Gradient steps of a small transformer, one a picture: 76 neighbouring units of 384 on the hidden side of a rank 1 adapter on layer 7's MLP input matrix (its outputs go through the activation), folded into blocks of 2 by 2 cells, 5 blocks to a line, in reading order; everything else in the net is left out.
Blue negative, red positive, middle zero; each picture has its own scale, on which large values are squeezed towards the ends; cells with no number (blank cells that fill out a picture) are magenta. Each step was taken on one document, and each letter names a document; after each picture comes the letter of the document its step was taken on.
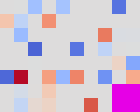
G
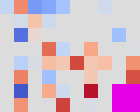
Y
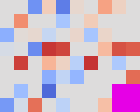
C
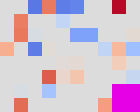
C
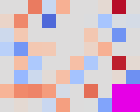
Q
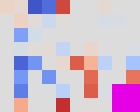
Y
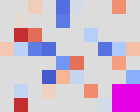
C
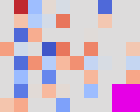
Y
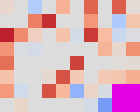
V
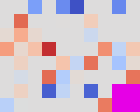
C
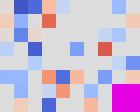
G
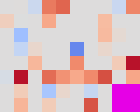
G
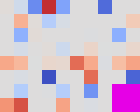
Y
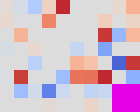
G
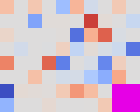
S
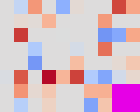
G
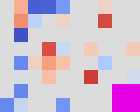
Y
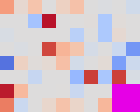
S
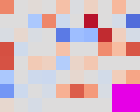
V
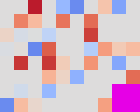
C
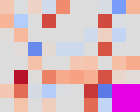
G
